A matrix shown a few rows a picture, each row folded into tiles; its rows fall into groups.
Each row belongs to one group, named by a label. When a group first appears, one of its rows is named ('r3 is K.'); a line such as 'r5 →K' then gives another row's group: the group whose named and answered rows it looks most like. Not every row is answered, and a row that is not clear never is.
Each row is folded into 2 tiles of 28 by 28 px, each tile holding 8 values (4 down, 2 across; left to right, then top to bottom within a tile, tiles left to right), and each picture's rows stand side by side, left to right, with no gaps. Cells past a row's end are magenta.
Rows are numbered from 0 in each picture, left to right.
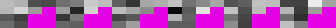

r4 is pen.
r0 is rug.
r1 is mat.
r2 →pen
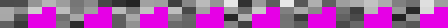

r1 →rug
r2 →pen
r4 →rug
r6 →mat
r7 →mat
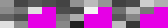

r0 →rug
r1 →mat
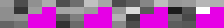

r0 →mat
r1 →pen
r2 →pen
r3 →mat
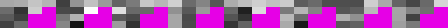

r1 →mat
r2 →pen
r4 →mat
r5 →rug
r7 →pen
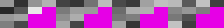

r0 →mat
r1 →pen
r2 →pen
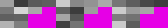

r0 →rug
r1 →mat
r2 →rug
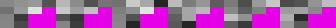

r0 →rug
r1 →rug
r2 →rug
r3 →rug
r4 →pen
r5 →pen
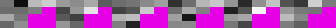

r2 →mat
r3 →pen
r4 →mat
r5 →pen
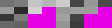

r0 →mat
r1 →rug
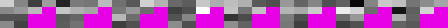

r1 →pen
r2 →pen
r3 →mat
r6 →pen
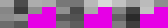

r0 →mat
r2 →mat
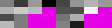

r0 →rug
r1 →mat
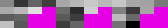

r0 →rug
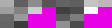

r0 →rug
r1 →mat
